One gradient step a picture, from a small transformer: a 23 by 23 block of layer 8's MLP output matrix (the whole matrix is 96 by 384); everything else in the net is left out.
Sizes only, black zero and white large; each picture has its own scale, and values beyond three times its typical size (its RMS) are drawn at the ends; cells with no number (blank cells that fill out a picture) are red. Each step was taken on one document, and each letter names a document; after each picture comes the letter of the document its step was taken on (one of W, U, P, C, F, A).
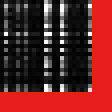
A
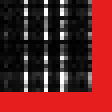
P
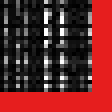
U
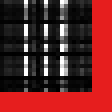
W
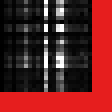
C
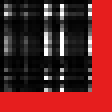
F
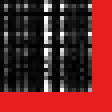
A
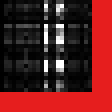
C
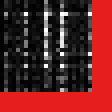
F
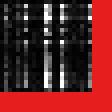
A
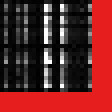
A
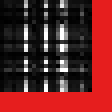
W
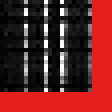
P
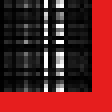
C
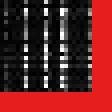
P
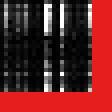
A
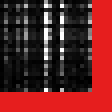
A
